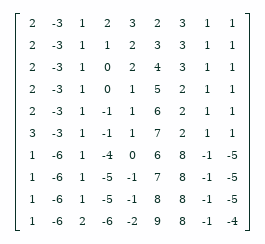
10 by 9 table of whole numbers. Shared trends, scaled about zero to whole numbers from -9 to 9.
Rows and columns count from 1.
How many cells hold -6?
5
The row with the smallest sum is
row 8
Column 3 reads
1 1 1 1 1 1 1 1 1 2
